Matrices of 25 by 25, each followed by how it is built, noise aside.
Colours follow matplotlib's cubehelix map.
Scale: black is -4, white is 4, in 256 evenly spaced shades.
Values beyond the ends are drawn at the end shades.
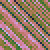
Toeplitz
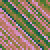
Toeplitz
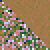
lower triangular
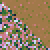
lower triangular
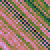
Toeplitz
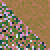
lower triangular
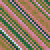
Toeplitz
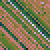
Toeplitz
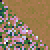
lower triangular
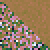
lower triangular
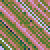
Toeplitz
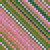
Toeplitz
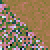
lower triangular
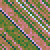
Toeplitz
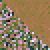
lower triangular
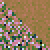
lower triangular
